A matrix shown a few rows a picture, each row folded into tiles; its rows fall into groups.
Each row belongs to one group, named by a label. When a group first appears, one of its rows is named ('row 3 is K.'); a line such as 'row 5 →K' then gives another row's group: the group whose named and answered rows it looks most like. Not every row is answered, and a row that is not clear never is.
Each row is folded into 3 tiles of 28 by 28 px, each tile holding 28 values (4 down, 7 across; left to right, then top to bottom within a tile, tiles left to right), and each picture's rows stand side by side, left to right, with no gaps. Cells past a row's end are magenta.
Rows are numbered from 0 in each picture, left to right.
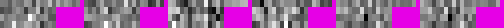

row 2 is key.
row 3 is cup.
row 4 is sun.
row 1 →cup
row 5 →sun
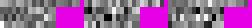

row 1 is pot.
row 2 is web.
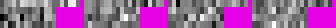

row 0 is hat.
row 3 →cup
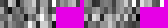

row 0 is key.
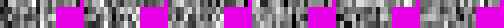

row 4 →hat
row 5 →hat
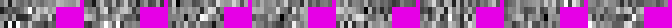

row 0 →pot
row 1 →cup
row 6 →hat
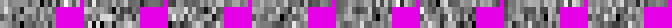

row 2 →web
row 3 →sun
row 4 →hat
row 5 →key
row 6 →hat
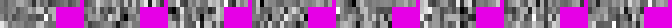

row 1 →hat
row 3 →pot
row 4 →key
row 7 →hat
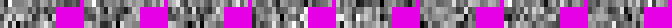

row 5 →web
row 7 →hat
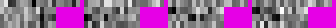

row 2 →pot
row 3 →pot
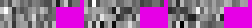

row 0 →cup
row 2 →pot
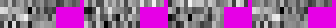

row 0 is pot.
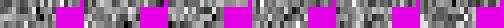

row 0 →hat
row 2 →web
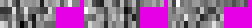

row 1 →key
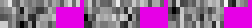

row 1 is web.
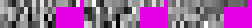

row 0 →sun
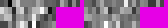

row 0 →cup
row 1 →cup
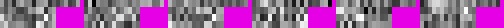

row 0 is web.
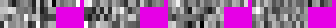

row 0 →key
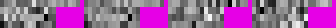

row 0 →web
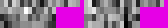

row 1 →key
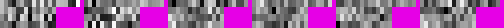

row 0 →sun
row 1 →pot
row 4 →web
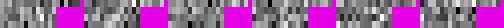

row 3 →key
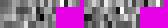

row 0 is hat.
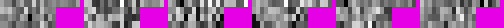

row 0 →sun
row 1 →key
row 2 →sun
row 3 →web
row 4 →cup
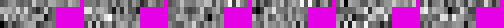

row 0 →web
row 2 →hat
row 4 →pot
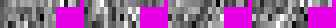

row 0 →hat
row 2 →sun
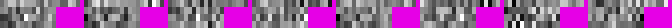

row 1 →hat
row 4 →hat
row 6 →pot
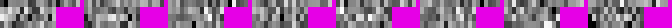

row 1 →web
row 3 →sun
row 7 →web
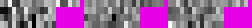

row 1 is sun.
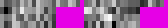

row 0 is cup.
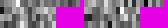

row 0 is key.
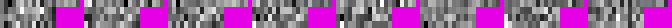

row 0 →cup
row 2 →pot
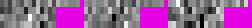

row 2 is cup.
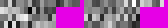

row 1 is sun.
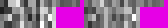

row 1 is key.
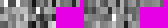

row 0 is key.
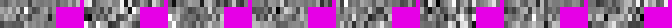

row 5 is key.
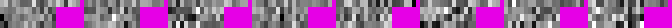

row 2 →pot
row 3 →sun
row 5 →web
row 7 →key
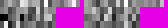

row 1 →sun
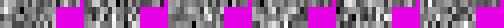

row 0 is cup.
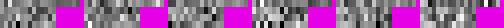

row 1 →key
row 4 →key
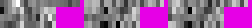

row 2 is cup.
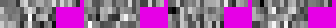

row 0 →key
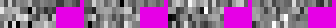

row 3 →cup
